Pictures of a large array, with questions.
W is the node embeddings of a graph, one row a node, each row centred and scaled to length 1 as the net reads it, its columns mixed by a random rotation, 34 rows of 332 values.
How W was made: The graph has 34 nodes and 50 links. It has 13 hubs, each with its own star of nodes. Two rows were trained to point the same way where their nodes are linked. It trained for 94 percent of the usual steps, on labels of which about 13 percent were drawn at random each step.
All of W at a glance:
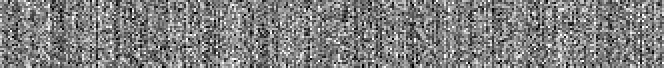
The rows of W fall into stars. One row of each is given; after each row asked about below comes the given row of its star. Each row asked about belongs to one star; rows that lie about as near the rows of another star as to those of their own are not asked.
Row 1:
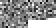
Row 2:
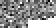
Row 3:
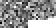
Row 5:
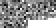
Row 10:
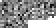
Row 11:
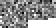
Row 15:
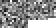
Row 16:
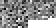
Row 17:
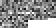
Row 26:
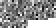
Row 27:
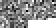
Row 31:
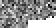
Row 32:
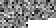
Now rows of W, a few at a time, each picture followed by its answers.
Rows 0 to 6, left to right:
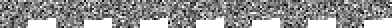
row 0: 27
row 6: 15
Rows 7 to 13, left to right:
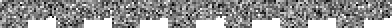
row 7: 31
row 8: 5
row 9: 16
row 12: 11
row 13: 1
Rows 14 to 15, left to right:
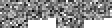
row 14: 11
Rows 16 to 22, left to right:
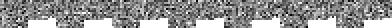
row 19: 2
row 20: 10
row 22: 15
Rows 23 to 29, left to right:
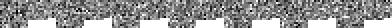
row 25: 1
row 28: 16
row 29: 2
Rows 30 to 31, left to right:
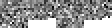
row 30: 17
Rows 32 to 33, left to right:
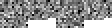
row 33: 32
